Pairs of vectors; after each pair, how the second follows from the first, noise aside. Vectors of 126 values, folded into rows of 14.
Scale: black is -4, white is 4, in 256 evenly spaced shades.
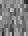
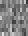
sign-scrambled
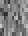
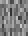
shuffled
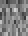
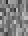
sign-scrambled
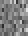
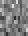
shuffled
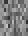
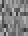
shuffled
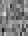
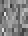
sign-scrambled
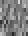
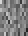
shuffled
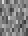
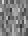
sign-scrambled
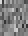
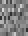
shuffled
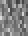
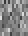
sign-scrambled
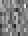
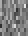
sign-scrambled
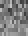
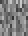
shuffled
